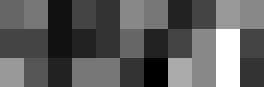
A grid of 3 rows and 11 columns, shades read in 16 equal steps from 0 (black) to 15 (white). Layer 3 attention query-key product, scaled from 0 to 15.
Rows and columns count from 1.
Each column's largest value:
9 7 2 7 7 8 7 10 8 15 8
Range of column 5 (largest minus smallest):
4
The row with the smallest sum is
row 2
